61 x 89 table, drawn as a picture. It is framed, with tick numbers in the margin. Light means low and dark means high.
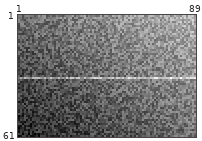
The bottom left is the ninth with the highest average. Row 32 stands out from the rest. The values follow a bell shape. Values rise toward the bottom left. The top right is the ninth with the lowest average.
